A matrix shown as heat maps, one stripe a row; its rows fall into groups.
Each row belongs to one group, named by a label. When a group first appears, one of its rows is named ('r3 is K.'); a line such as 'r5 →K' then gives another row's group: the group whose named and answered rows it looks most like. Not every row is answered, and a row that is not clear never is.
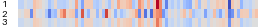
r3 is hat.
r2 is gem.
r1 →hat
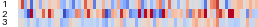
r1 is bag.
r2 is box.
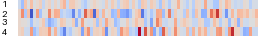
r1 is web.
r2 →bag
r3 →gem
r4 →box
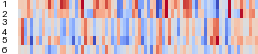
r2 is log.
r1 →log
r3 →bag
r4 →bag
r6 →gem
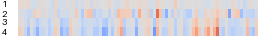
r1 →gem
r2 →hat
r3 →hat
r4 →hat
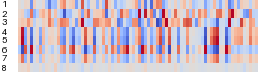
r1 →gem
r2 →box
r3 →log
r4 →bag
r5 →bag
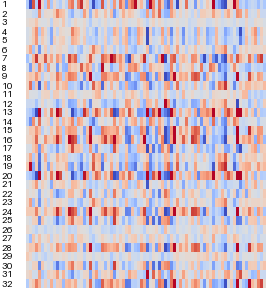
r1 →web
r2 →box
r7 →log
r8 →web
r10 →bag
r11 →hat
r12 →hat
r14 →web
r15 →log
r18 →bag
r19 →bag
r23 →bag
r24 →log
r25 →gem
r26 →hat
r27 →web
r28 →log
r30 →gem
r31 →box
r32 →log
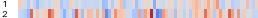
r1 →hat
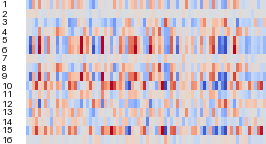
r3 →hat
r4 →box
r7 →gem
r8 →box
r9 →web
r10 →log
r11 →web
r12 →bag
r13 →web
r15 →log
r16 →hat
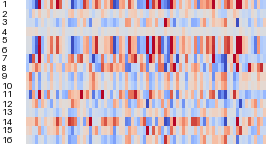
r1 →box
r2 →web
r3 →hat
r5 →box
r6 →box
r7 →web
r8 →log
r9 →bag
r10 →bag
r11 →web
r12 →gem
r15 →box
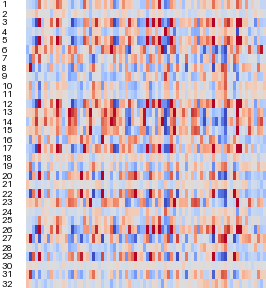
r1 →box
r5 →box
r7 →web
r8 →bag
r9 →hat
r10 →bag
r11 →bag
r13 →log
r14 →log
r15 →log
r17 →box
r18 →web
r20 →web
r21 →hat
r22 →web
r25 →box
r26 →box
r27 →bag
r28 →hat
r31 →bag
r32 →hat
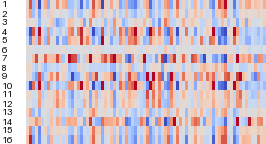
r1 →bag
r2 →bag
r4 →web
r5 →web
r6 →hat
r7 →log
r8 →hat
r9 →box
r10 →web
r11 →box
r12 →box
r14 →log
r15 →bag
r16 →bag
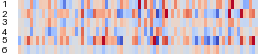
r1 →box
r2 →log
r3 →box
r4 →gem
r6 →hat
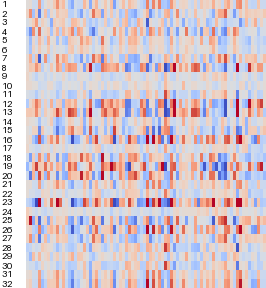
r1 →box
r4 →web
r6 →web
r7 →bag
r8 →log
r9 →hat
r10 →gem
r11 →hat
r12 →log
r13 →log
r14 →gem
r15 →gem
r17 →hat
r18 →web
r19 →log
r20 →web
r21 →box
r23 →box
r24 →hat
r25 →bag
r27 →bag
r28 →hat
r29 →web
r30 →hat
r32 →box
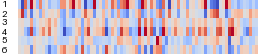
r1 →web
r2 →bag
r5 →hat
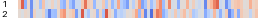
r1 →bag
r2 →gem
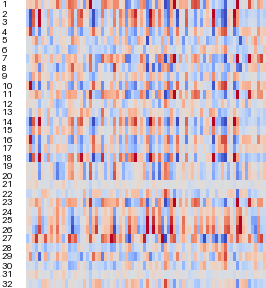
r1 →log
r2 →web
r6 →hat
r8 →gem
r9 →web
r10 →bag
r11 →log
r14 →web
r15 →web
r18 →web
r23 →log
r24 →box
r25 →box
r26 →box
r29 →bag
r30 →hat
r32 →hat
